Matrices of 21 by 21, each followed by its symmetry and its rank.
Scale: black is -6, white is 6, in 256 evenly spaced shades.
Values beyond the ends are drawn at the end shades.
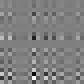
neither, rank one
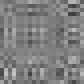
antisymmetric, rank two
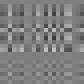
neither, rank one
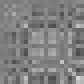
symmetric, rank three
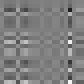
neither, rank one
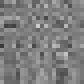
neither, rank three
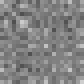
symmetric, rank three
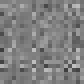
neither, rank three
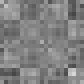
symmetric, rank three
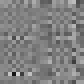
neither, rank three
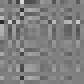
antisymmetric, rank two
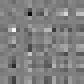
antisymmetric, rank two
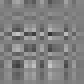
neither, rank one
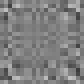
antisymmetric, rank two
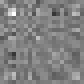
symmetric, rank three
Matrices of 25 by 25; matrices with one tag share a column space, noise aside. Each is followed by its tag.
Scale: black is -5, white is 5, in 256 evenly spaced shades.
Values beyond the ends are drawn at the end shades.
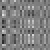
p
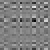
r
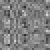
p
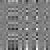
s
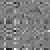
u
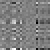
u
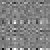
u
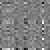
u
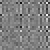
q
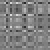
q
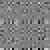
u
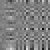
s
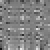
s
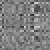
q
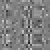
p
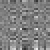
s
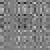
q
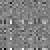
u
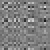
r
